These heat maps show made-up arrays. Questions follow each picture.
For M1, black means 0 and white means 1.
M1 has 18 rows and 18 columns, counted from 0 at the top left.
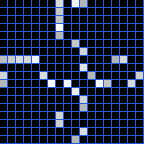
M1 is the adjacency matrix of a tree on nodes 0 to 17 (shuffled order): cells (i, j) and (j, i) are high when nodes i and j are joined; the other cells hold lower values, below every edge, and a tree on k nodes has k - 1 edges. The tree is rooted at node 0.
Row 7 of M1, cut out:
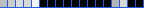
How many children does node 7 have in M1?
6
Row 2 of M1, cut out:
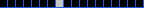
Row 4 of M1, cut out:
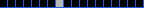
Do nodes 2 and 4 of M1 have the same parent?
yes
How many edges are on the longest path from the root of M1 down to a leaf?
2
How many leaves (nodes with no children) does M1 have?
14
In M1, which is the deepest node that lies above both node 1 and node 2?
7
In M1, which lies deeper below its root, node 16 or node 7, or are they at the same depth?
node 16
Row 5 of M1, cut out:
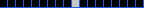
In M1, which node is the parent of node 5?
9
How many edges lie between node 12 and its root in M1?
2
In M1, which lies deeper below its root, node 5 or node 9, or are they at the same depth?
node 5
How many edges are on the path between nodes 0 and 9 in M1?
1
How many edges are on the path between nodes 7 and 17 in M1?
3
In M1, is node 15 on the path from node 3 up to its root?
no
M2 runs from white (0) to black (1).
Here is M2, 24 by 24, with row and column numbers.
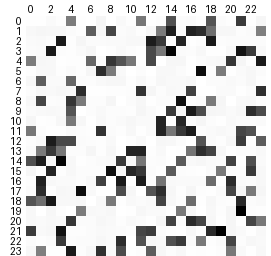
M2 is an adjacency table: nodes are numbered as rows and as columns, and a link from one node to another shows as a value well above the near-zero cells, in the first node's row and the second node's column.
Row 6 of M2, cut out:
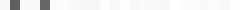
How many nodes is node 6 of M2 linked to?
2
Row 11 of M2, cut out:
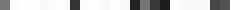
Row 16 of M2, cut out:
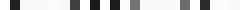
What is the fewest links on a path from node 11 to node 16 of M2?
1
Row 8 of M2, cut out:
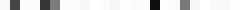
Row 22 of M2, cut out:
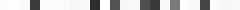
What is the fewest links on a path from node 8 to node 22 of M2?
2
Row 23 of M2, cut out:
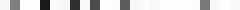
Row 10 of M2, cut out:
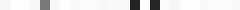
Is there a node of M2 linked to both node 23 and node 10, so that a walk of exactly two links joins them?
yes
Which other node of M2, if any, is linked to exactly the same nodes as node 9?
node 20
